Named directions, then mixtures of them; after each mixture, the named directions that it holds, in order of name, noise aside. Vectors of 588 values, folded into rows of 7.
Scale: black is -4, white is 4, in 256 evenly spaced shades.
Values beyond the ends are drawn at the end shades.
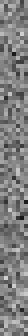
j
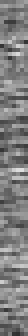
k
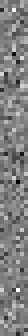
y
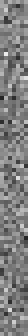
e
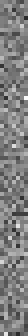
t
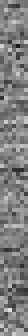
e, j, k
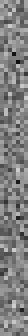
e, j, y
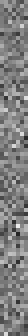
t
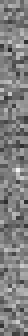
j, k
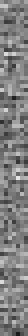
e, k, t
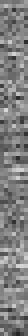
k, t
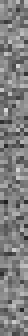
e, j, k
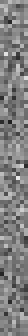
e
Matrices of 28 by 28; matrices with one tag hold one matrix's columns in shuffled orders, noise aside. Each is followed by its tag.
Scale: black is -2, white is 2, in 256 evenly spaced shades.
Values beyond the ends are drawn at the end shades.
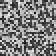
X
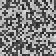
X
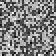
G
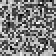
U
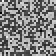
G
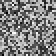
G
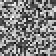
X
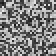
X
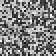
X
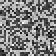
G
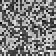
G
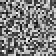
X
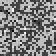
G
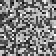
X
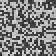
X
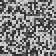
G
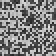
X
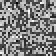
X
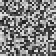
G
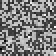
G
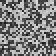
X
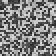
X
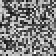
U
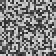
G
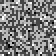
G
